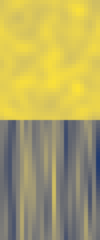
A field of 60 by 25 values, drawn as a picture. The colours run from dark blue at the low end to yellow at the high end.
It is made of 2 by 1 panels. Panel 1,1: very high, blotchy, faint in contrast. Panel 2,1: middling, streaked downward, strong in contrast.
